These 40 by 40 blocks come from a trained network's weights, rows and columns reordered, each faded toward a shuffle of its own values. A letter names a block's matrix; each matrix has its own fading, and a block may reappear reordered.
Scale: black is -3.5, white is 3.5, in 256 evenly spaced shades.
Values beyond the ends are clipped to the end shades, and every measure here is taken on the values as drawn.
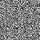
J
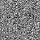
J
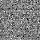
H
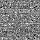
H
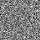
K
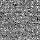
H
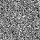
K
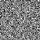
J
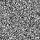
K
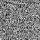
J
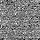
H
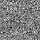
J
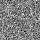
K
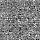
H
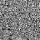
J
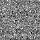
H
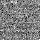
H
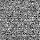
H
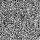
K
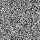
J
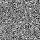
K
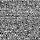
H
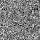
K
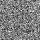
K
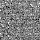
H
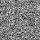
J
